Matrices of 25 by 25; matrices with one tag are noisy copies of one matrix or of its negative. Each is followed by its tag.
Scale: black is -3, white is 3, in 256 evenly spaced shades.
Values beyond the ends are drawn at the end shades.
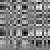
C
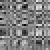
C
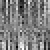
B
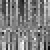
B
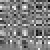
C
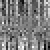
B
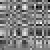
C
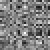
C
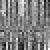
B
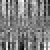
B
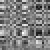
C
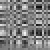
C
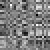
C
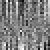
B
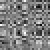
C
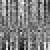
B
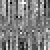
B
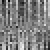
B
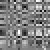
C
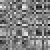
C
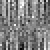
B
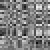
C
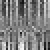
B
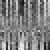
B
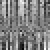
B
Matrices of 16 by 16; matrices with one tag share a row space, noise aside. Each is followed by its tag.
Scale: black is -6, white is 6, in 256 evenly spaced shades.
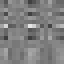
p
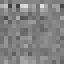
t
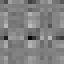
p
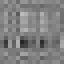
t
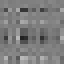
t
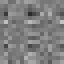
p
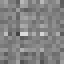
t
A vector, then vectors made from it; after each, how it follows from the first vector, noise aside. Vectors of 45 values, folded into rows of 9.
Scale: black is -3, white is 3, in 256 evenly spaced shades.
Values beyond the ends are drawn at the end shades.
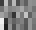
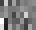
copied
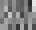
reversed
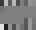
partly zeroed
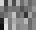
negated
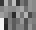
copied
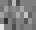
partly zeroed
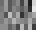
reversed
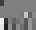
partly zeroed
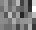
reversed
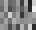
reversed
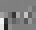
partly zeroed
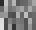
copied
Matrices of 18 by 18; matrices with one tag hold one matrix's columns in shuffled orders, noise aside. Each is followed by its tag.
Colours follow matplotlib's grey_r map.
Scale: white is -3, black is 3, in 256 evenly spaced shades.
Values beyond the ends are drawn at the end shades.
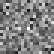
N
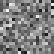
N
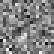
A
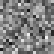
A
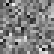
A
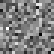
N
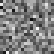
N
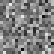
A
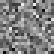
N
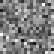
A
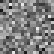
N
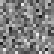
A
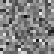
A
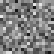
N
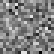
N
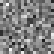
A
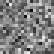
A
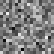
A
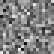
A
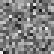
N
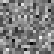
A
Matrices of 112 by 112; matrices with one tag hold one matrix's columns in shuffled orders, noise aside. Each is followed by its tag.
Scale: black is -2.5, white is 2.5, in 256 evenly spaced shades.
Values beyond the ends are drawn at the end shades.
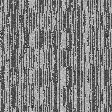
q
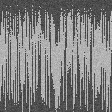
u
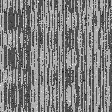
q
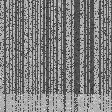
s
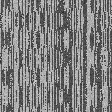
q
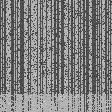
s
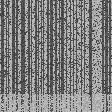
s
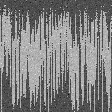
u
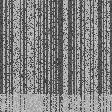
s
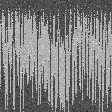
u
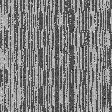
q
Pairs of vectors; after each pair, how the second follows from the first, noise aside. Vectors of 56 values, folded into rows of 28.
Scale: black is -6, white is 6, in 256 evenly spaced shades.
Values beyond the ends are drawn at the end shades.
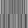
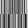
scaled up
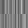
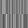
reversed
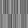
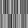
scaled up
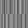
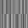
reversed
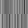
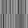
reversed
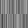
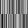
scaled up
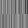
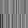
reversed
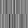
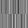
reversed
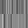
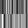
scaled up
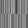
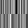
scaled up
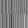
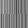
reversed
